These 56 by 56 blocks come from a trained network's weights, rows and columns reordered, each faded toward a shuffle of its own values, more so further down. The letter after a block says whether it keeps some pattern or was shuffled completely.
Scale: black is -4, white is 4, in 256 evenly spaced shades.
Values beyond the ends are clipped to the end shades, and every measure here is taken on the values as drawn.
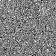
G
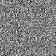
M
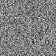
M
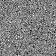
G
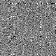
M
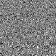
M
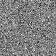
G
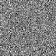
M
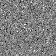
G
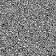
M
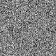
M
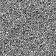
G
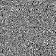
M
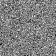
G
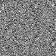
M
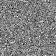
G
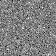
G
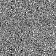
M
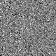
G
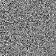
M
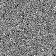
G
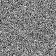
G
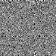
M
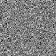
M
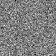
M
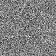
M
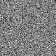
M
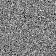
G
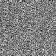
M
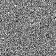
M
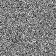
G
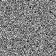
M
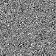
M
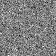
G
